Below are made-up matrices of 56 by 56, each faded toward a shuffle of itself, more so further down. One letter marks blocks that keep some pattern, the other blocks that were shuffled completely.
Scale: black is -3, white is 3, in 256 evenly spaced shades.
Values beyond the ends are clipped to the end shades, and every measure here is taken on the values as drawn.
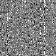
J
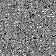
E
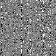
J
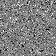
E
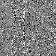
J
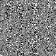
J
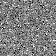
E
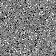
E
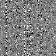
J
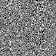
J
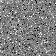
E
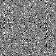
J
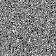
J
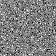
E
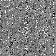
J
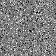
E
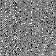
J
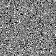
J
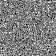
E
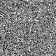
E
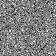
E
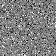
E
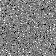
E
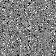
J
